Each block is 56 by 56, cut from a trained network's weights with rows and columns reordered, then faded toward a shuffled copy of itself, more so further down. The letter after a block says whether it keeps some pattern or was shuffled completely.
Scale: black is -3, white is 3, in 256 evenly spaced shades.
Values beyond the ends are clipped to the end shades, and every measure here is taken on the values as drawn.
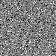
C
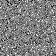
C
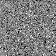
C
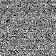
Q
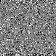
Q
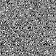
Q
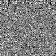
Q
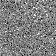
C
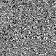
Q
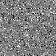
Q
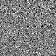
Q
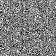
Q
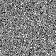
C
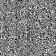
Q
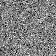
C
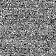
Q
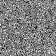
C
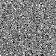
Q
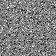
C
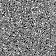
C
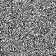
C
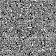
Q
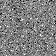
C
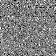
Q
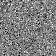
C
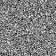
Q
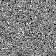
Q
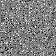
Q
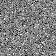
C
